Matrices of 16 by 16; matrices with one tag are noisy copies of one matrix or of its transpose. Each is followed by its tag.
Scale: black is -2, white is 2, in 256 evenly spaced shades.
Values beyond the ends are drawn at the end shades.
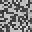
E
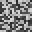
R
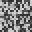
R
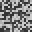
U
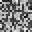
U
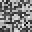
U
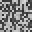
U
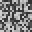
U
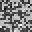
U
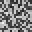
E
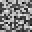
R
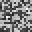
U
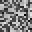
E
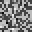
E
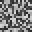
E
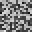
R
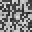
U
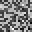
E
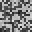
U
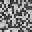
E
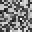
E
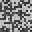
U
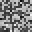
U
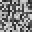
U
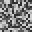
E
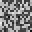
R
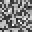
E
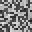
E
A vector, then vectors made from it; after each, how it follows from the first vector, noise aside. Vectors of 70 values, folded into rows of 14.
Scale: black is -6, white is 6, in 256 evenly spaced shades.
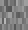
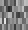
scaled up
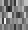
scaled up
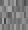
negated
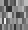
scaled up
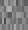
negated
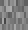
negated
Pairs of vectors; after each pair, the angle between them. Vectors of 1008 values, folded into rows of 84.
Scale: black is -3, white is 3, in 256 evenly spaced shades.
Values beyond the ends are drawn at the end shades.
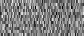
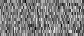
orthogonal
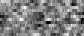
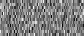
orthogonal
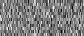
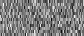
nearly parallel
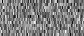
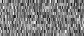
nearly parallel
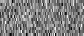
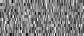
nearly parallel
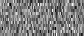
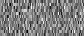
partly aligned
